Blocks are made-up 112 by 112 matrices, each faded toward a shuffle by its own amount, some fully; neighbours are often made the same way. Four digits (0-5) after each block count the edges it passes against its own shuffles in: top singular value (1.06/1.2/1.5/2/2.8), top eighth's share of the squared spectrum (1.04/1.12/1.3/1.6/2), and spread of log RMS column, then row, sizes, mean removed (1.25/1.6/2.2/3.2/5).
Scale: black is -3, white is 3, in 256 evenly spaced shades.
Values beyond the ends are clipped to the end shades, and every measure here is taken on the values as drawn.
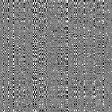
5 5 4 3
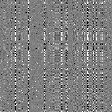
5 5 4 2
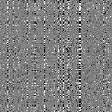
5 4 4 2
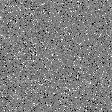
2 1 0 0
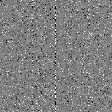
4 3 2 0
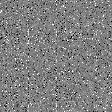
3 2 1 0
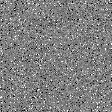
1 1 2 2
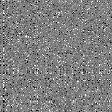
4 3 2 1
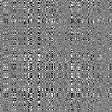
5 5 4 4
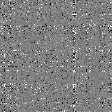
2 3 3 3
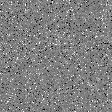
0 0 0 1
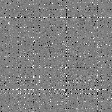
3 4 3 3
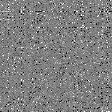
2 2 2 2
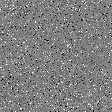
0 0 0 0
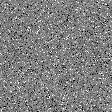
0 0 0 0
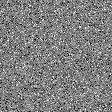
1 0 0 0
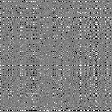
5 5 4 4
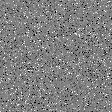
0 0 0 0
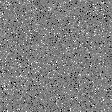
1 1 1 0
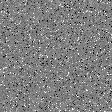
0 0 0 0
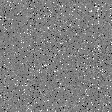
2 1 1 0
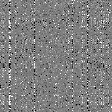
4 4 3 2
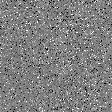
2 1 1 0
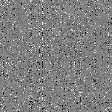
4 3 2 1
